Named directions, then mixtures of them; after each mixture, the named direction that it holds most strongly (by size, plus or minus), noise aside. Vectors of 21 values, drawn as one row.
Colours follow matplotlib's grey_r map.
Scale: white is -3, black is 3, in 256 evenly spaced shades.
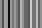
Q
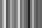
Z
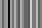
Q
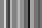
Z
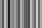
Q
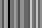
Q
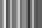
Z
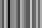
Q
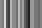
Z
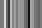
Z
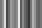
Z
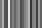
Q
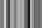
Z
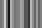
Q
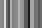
Z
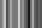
Z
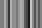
Q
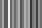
Q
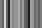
Z
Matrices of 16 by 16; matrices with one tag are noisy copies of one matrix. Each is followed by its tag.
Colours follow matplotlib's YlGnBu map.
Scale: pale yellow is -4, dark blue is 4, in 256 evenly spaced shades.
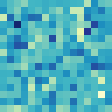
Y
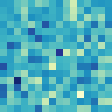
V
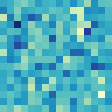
Y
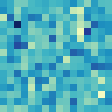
Y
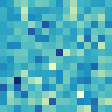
V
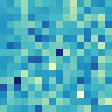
V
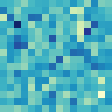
Y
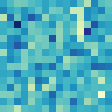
Y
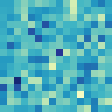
V
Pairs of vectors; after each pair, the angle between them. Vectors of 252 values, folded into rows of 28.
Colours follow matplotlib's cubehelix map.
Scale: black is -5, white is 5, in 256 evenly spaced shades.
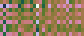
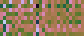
nearly opposite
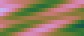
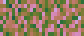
orthogonal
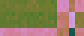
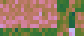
nearly opposite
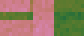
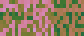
partly aligned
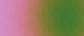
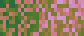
partly opposed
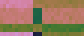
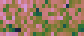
partly aligned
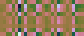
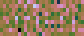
partly aligned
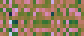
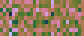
nearly parallel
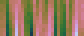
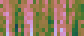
nearly opposite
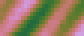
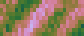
nearly opposite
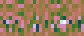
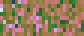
partly opposed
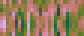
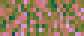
partly opposed
